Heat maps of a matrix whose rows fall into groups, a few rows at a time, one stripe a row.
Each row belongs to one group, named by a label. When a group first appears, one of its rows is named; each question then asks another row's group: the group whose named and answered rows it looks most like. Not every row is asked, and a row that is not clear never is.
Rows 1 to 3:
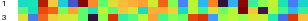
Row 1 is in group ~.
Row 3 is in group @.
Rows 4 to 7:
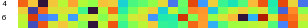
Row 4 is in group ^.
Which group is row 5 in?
@
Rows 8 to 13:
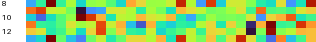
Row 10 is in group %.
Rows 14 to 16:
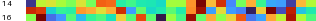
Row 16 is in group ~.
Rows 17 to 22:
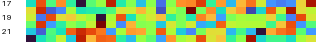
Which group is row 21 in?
%
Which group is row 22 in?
%
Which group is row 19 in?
@
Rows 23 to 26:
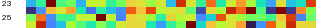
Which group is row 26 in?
~
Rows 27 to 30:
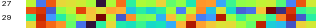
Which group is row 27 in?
@
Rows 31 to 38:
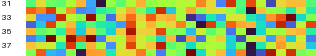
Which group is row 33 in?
%
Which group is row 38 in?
~
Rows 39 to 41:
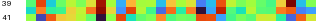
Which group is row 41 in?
@
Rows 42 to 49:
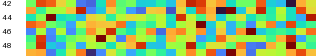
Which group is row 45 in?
^
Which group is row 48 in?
~
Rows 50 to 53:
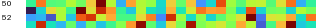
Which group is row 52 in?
%
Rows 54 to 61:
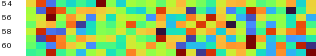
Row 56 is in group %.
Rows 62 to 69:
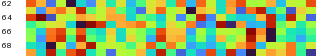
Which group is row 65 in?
~
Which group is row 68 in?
%
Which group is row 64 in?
^
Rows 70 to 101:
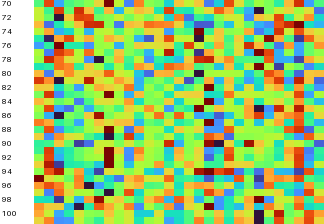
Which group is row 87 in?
^
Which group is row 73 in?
%
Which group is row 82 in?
^
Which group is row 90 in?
^
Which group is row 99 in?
^
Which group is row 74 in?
~
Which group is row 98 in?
%
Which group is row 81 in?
^
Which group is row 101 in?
~
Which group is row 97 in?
@
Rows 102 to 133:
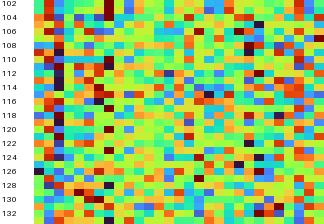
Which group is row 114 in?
%
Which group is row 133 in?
@
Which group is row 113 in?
^
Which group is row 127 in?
~
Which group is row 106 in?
~
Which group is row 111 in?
@
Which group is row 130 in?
%
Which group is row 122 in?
^
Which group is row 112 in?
%
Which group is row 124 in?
~
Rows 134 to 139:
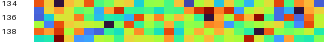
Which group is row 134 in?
^
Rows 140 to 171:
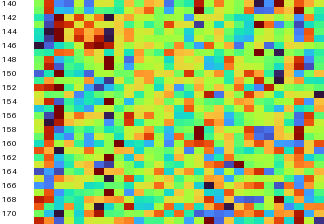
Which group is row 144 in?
@
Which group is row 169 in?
@
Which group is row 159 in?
~
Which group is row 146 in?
%
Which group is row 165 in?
@
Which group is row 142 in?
@
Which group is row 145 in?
@
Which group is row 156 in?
@
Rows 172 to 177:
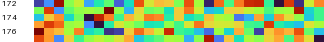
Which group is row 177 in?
^
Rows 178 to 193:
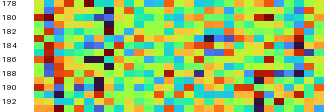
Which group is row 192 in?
~
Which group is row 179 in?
@
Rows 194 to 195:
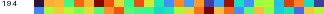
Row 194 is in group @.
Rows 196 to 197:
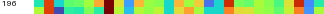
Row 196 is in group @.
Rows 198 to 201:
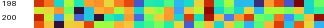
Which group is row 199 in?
^
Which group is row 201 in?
^
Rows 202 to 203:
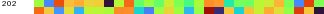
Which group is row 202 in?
@
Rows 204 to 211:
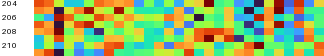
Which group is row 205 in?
^
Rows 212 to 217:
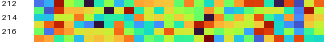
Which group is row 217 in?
^
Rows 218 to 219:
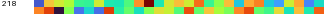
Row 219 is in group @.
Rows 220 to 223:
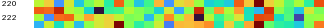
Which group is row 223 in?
%
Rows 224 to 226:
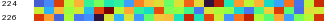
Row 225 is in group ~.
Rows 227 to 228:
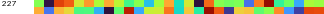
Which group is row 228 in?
@
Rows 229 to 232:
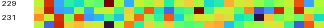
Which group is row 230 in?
~
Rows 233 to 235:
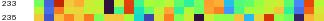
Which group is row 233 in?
@
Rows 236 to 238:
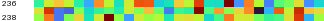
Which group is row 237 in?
~
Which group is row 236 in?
~
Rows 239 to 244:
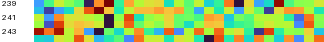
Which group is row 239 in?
~
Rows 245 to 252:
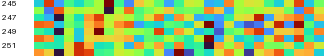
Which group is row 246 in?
@
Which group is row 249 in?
%
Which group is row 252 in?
^
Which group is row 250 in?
^
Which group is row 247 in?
%
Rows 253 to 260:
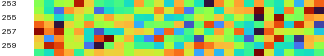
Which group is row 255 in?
~
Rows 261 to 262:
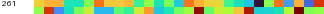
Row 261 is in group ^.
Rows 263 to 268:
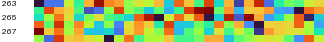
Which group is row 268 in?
@
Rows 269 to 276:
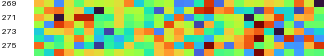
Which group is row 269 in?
^
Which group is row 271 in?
^
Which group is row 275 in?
@
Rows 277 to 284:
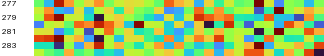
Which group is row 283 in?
%
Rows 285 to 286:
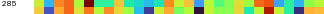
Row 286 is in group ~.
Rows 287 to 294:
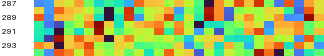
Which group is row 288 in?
@
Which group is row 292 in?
@
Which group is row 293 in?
^
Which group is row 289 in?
@
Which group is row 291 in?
%
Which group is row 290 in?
%
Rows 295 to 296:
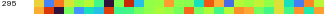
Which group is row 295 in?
@
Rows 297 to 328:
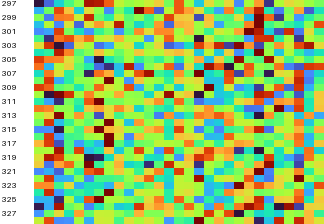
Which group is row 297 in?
%
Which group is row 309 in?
^
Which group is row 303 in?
~
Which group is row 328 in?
~
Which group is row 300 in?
%
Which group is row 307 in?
~
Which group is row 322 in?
~
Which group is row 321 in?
%
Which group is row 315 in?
%
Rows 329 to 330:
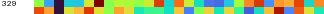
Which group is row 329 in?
%
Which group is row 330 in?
^
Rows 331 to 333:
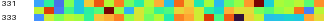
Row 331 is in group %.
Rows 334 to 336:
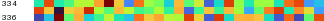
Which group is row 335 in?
^
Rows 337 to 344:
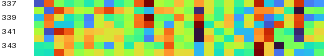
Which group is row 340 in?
~
